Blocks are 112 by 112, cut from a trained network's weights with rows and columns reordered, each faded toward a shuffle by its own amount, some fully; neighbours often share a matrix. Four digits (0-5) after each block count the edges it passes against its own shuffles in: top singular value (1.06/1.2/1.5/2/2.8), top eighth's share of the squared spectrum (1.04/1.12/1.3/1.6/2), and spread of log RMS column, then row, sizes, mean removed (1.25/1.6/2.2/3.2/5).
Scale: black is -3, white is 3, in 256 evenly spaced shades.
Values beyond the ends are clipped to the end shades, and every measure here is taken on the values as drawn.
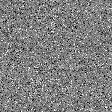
0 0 0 0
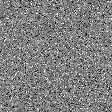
0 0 0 0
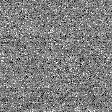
2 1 1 0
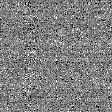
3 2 2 0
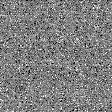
2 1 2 0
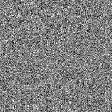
3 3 2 1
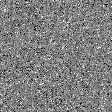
0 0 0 0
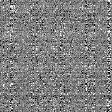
3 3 4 0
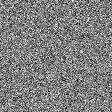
1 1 0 0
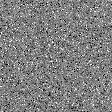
0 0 0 0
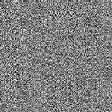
4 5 3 2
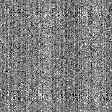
4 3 1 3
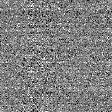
3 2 3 0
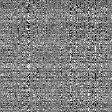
4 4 4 0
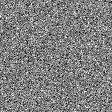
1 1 0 0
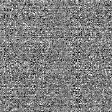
3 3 3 0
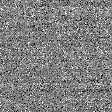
2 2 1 0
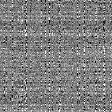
4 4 4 0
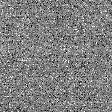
2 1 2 0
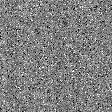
1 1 0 0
